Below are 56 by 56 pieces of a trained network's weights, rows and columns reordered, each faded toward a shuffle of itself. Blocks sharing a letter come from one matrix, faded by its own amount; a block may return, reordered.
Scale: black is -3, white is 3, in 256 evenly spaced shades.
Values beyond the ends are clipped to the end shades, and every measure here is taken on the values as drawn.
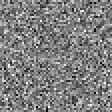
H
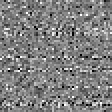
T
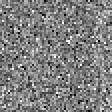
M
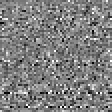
T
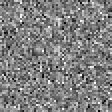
M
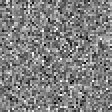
H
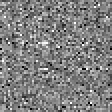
M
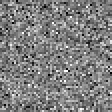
M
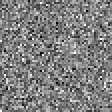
H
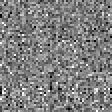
M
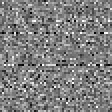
T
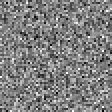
H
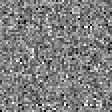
M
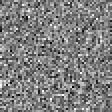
H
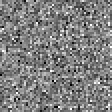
M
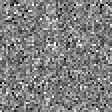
M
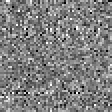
M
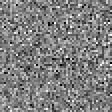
M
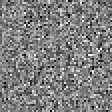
M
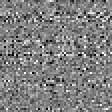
T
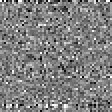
T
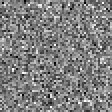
H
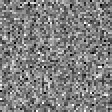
M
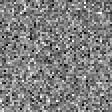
M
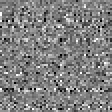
T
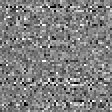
T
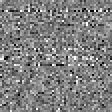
T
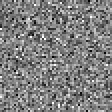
H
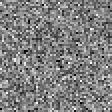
H
